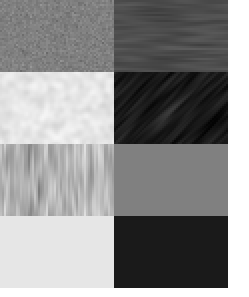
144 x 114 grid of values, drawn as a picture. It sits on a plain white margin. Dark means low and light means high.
The table splits into 4 rows of 2 panels. Panel 1,1: middling, fine-grained, faint in contrast. Panel 1,2: low, streaked across, faint in contrast. Panel 2,1: very high, blotchy, faint in contrast. Panel 2,2: very low, slanting up to the right, faint in contrast. Panel 3,1: high, streaked downward. Panel 3,2: middling, flat. Panel 4,1: very high, flat. Panel 4,2: very low, flat.
